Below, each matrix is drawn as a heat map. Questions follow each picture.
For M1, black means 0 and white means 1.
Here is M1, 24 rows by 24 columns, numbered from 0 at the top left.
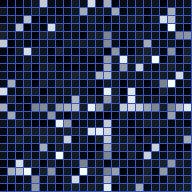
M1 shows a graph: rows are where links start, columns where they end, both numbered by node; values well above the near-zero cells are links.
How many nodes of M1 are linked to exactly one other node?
0
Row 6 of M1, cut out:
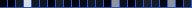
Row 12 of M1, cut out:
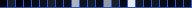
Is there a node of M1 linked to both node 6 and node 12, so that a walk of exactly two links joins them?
no
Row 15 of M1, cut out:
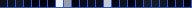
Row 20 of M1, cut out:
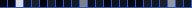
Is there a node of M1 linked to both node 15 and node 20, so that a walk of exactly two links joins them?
no
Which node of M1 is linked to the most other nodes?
node 13
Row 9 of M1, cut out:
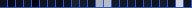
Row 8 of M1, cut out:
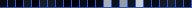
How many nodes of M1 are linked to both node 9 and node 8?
1
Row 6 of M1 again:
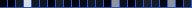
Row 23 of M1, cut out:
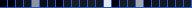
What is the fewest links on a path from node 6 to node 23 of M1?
3
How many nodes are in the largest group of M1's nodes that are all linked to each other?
3
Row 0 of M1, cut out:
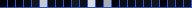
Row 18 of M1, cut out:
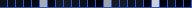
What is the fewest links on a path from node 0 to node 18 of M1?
2
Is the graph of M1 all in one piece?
yes
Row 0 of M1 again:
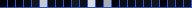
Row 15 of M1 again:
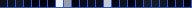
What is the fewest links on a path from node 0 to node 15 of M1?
2
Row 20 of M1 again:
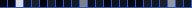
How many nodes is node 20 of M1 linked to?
3
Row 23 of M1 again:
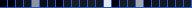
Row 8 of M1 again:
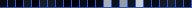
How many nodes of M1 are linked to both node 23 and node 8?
2
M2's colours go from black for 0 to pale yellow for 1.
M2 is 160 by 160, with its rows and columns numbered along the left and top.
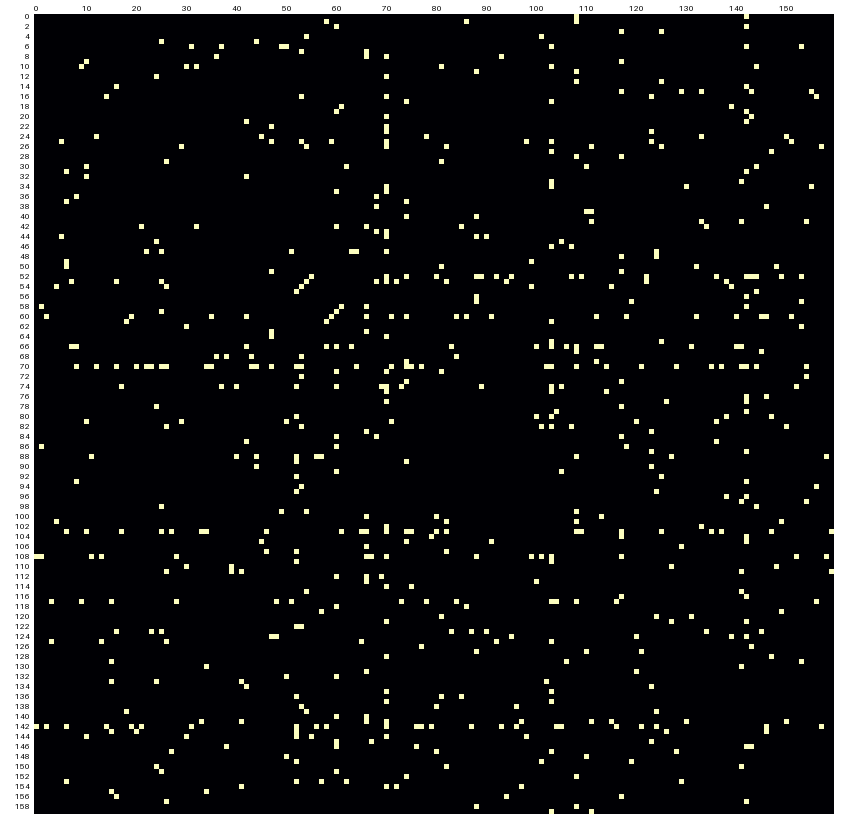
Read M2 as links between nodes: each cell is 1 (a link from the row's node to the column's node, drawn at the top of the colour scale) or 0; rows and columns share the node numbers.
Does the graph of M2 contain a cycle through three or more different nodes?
yes
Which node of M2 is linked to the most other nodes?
node 70
